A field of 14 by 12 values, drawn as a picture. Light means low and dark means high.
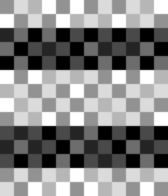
There is no overall slope. The values spread evenly over their range. On average the colour sits 50% of the way up the scale. Stripes running across repeat 2 times from top to bottom.
